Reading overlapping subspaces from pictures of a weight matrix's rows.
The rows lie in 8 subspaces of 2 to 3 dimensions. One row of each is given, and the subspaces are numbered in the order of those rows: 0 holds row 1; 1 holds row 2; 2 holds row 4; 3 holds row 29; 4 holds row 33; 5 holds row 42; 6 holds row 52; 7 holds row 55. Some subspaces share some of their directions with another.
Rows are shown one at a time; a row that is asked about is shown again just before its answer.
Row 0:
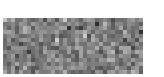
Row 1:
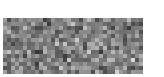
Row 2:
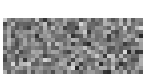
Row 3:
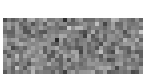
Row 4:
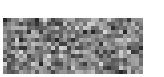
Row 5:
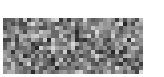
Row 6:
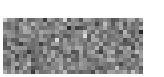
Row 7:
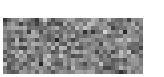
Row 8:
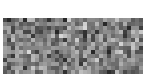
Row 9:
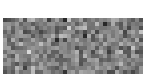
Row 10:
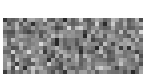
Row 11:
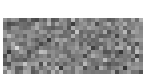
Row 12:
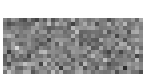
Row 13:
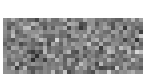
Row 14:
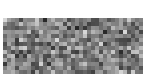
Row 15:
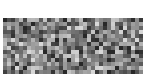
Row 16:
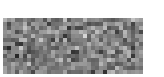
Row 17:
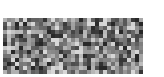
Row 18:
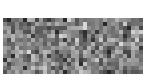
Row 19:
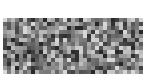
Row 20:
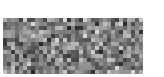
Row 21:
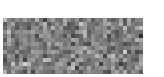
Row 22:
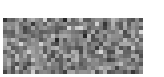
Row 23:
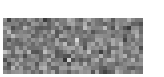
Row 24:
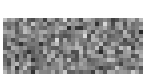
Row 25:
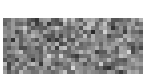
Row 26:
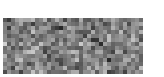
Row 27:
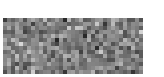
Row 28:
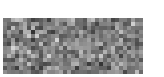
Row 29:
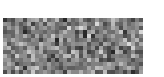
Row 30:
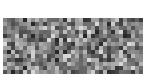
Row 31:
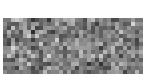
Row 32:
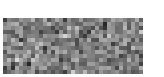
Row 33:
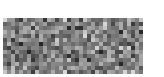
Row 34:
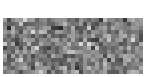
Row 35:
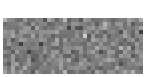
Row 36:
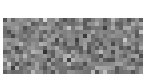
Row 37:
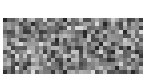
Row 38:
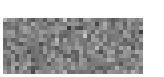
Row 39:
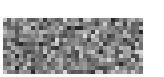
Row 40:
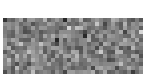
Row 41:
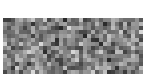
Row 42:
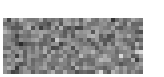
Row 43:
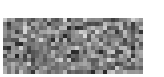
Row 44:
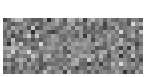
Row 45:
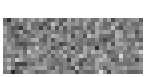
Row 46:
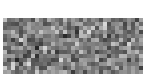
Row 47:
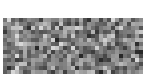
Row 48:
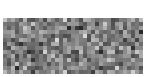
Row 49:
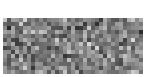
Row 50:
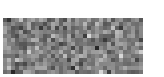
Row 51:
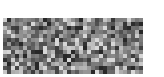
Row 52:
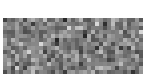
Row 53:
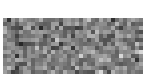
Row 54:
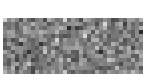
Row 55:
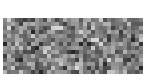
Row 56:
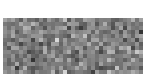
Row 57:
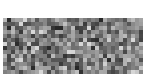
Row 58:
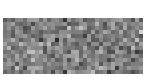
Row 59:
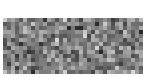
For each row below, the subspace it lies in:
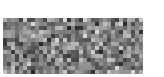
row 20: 3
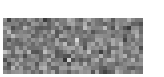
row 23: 0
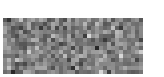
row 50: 5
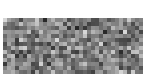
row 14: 2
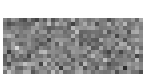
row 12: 0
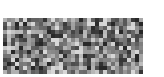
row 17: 6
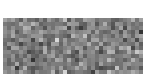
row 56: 1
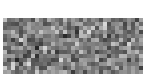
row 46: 3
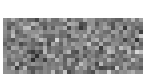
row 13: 1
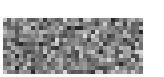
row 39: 5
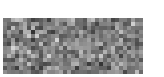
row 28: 4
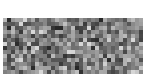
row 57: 7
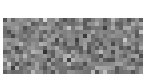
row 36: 0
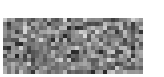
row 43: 6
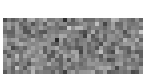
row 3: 4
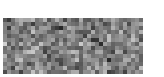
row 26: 7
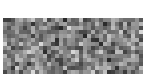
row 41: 7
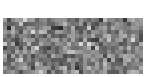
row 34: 7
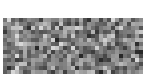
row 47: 5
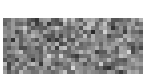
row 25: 2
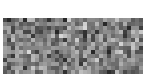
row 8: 0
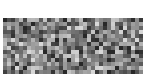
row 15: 1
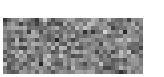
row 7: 2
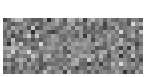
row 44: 4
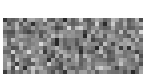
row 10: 6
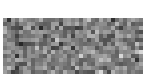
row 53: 5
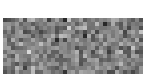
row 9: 0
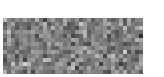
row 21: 1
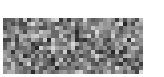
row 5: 3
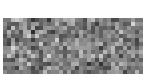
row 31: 4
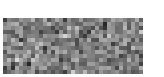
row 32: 3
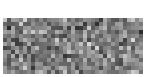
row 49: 7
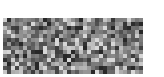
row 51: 0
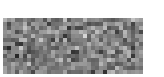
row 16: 6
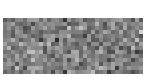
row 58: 1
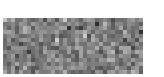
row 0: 3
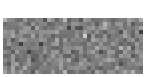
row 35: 4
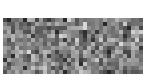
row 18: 0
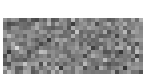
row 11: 0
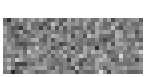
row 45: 5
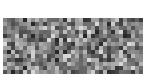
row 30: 3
